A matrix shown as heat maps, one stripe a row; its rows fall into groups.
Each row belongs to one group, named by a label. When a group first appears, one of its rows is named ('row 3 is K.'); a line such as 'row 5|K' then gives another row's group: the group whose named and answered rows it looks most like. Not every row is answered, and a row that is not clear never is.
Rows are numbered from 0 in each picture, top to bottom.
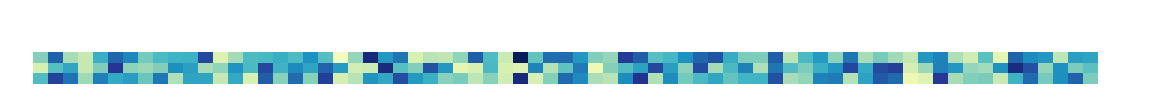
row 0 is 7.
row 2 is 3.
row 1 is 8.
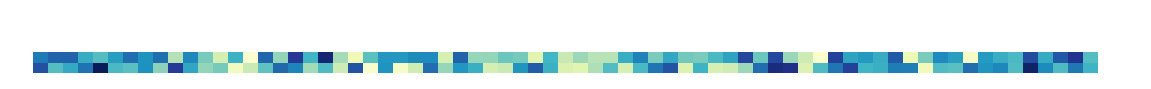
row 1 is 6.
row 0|3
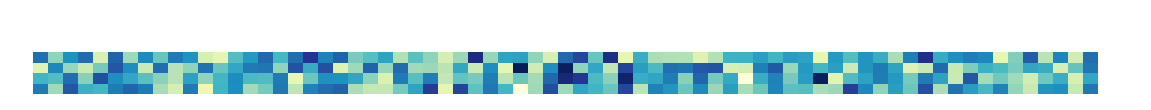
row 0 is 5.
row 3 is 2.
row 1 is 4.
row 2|2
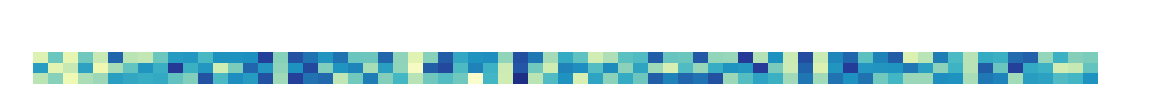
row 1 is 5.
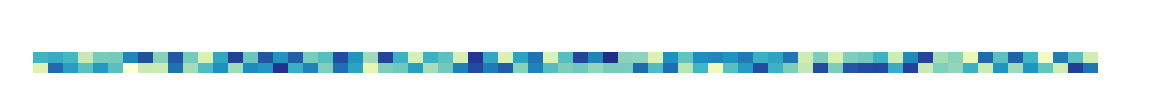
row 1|6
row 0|5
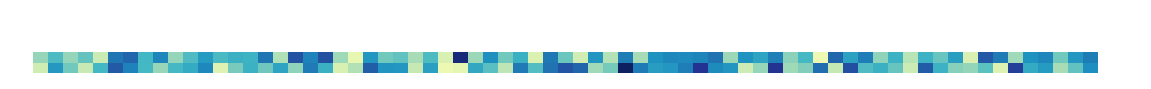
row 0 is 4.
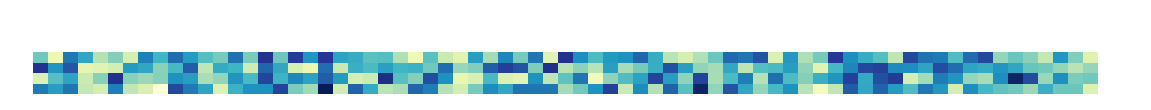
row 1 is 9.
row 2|8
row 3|9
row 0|5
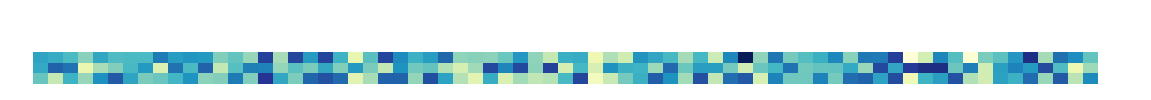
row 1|9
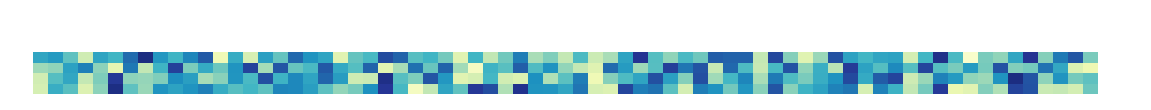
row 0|3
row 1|9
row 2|8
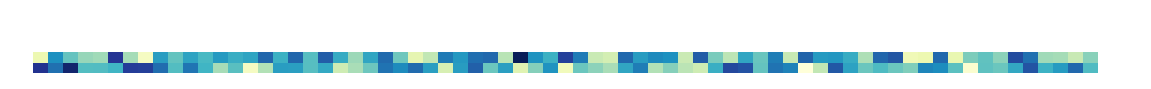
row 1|3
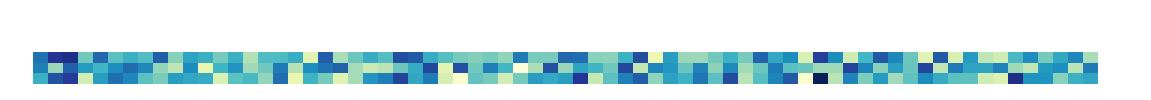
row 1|2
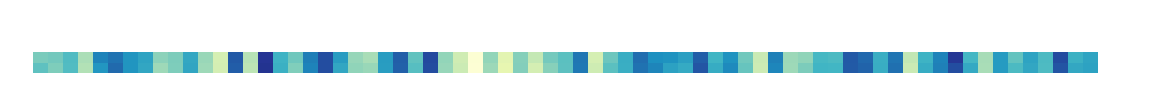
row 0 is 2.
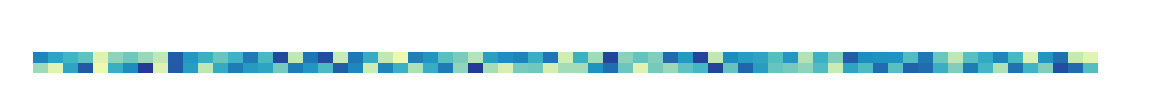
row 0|9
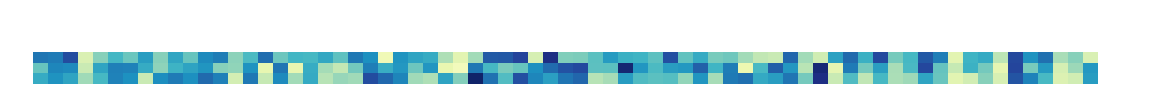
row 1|7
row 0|9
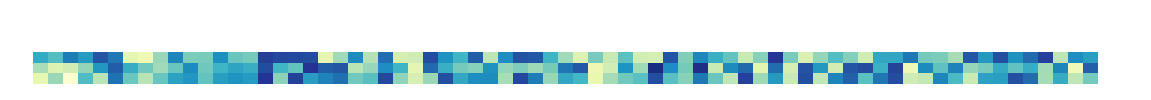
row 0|6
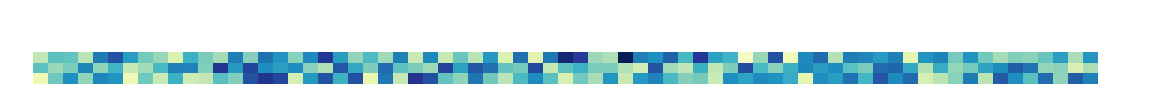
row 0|2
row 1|8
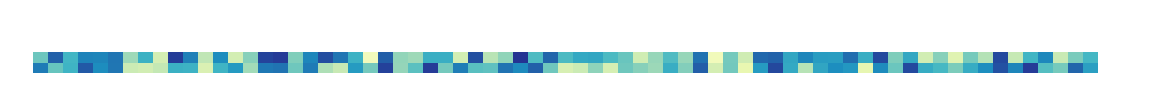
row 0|6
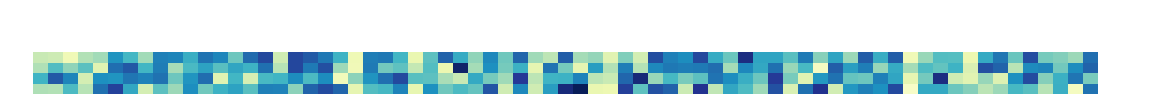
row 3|2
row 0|4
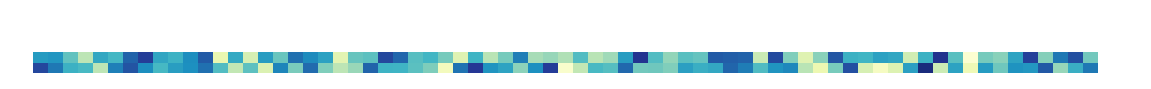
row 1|7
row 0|3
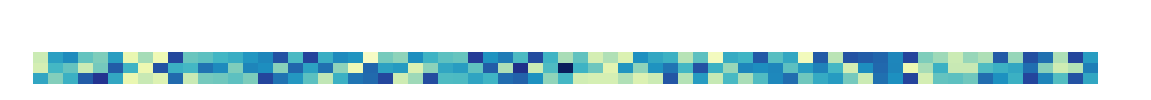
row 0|6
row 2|6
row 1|4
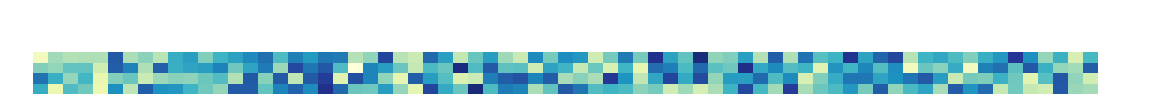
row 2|9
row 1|4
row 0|8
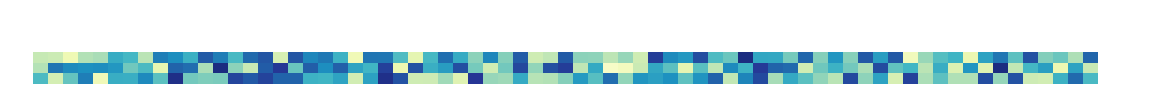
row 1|6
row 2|5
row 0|4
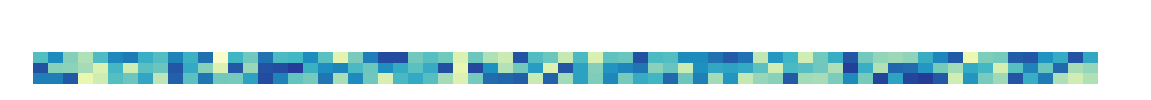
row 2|9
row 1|5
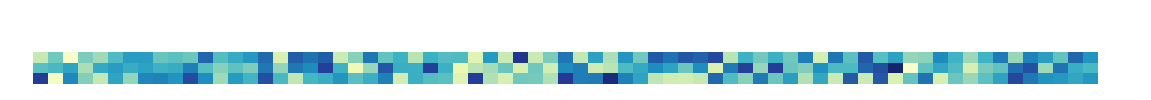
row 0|4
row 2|5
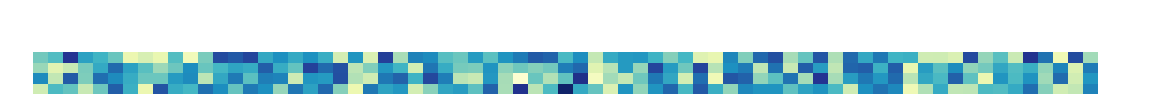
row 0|6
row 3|4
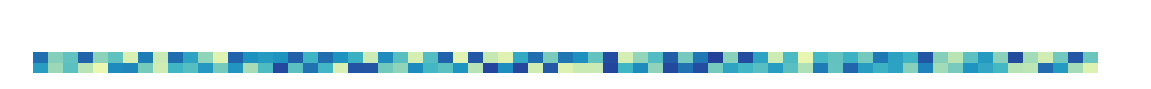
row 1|9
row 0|5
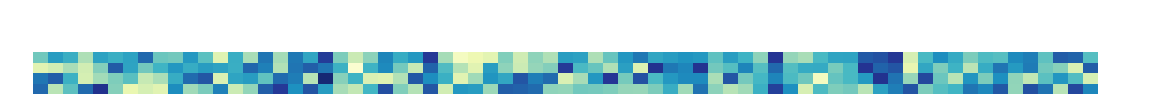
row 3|6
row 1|4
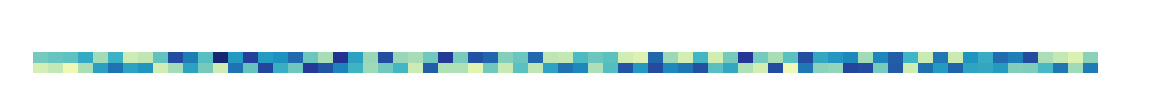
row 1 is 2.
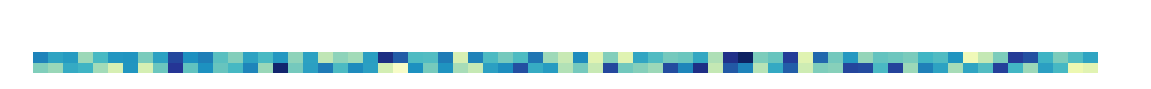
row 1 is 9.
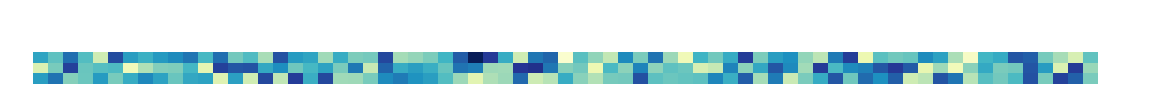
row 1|6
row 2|3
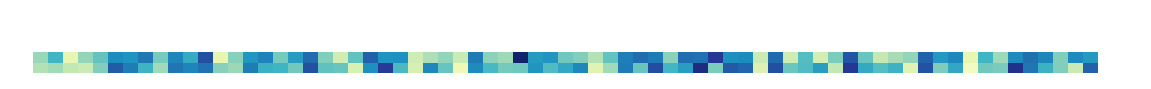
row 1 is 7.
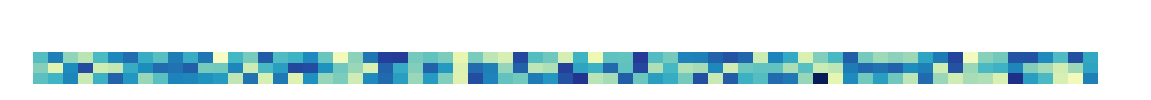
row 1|5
